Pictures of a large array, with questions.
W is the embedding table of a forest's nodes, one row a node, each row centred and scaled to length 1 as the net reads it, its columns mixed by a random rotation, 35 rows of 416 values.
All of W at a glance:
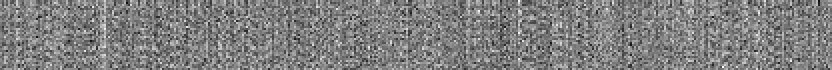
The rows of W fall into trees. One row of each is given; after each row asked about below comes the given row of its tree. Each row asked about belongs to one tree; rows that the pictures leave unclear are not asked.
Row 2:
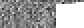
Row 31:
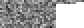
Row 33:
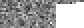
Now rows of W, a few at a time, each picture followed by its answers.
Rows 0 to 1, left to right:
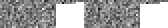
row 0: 2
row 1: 2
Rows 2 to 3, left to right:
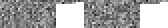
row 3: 31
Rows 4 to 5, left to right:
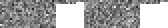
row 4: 33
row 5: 2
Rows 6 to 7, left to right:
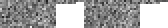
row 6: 2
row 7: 2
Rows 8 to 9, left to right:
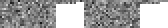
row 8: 33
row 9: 31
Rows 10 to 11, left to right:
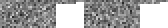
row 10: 2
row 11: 33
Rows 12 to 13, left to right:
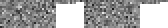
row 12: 33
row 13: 33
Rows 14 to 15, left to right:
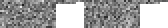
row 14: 31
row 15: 2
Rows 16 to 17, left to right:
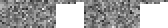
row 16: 2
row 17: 33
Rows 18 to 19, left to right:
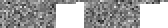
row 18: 31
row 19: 2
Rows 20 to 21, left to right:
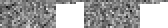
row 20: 33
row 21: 33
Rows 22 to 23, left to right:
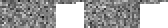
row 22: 33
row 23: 31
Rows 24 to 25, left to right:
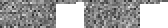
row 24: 31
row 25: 2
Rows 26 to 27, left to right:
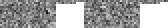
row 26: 33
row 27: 33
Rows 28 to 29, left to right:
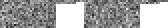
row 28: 31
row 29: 2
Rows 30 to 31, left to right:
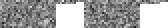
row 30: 2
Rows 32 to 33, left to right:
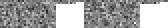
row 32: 33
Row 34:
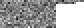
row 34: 31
